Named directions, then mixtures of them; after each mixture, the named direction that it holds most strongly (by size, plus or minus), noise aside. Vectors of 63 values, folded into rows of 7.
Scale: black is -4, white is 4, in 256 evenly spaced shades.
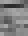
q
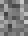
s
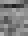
q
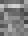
q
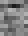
q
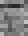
q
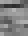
q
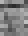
q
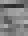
q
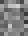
s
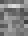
q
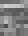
q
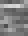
q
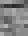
q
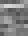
q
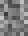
s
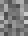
s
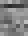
q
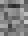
s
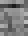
q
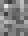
s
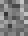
s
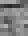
q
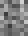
s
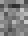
s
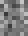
s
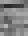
q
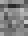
q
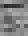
q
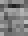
q
